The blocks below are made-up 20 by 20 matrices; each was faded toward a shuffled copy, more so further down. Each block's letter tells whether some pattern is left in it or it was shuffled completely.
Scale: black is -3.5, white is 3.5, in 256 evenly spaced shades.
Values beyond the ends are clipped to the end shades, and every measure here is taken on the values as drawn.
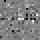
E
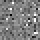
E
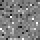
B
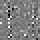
E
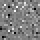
B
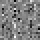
E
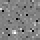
B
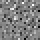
B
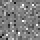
B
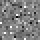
B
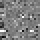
E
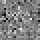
E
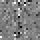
E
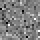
B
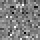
B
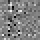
E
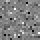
B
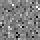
B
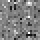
E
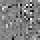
E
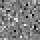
B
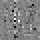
E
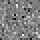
B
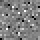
B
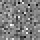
B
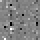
E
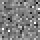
B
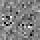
E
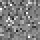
E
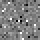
B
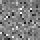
B
